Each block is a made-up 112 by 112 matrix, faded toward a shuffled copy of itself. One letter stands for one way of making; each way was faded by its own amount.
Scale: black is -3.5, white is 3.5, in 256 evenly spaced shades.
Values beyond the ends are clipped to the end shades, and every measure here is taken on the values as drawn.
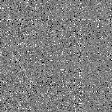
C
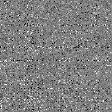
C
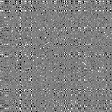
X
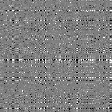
X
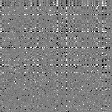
X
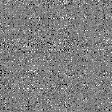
C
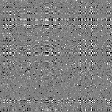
X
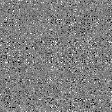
C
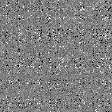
C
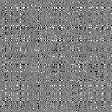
X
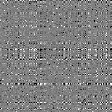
X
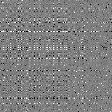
X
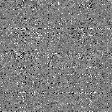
C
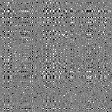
X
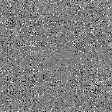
C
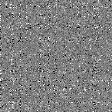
C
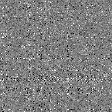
C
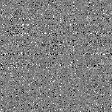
C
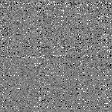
C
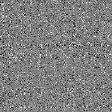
C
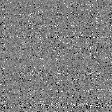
C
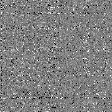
C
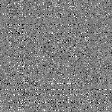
C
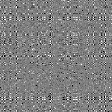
X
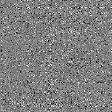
C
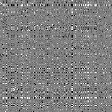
X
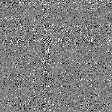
C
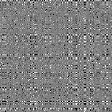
X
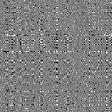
X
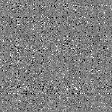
C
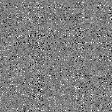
C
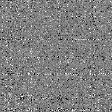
C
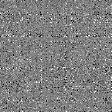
C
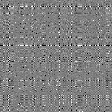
X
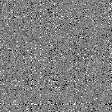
C
